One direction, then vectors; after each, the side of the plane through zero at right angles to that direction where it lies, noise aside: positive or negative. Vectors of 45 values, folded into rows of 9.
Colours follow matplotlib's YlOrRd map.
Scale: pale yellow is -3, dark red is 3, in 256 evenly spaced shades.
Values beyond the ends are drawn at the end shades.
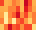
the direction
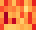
negative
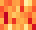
negative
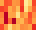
negative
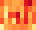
positive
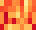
negative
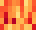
negative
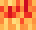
positive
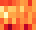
positive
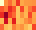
negative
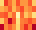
negative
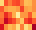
negative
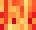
negative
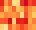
positive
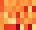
positive
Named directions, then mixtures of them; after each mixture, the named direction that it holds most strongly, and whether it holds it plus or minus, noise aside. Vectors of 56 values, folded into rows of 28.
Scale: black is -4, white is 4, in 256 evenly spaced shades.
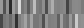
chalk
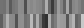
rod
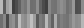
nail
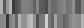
nail, plus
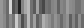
chalk, minus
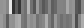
nail, plus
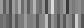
chalk, plus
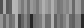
nail, minus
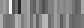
chalk, minus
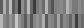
chalk, minus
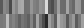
rod, plus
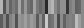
chalk, plus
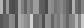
nail, plus
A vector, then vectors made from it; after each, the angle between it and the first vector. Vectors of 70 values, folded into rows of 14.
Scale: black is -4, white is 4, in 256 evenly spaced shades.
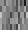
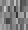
partly aligned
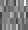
nearly opposite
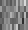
nearly opposite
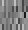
partly aligned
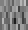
partly opposed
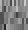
partly opposed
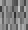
partly aligned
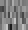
orthogonal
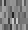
partly aligned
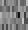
partly aligned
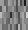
nearly parallel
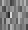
partly opposed
